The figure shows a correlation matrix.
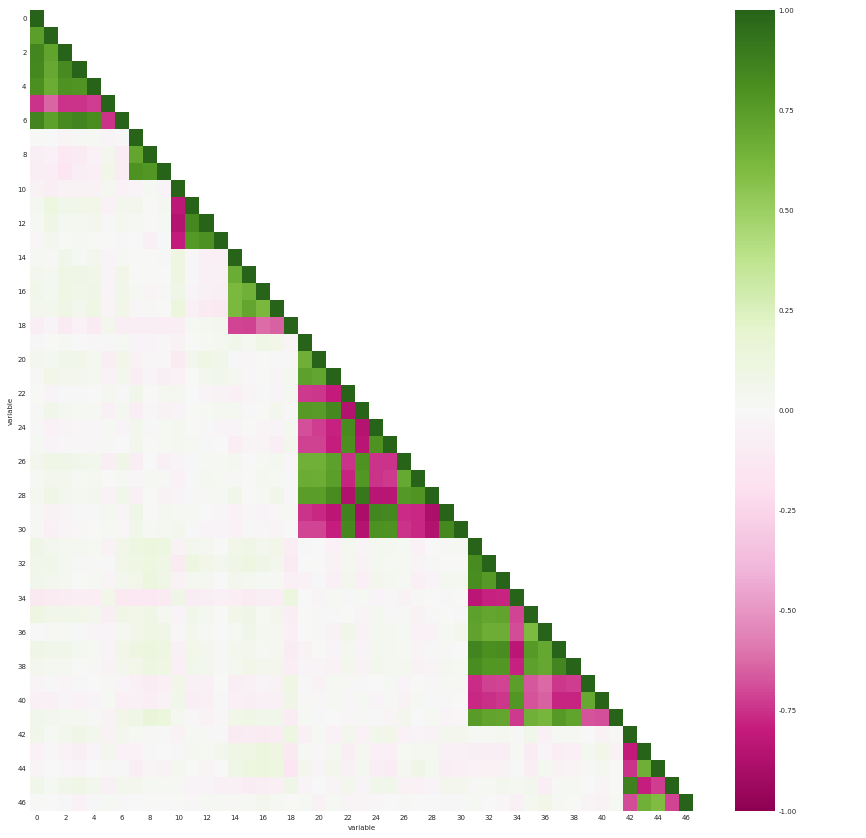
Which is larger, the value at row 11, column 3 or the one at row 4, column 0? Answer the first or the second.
the second
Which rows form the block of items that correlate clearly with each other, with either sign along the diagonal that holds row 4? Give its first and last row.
0 to 6
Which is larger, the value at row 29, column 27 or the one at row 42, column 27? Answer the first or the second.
the second
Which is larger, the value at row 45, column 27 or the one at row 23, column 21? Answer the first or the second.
the second
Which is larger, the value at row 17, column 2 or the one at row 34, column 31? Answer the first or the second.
the first
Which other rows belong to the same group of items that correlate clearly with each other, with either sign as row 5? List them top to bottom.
0, 1, 2, 3, 4, 6
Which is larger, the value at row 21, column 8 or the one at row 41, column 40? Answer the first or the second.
the first
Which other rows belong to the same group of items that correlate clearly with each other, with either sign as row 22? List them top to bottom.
19, 20, 21, 23, 24, 25, 26, 27, 28, 29, 30
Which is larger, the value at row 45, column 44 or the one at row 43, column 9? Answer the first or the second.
the second
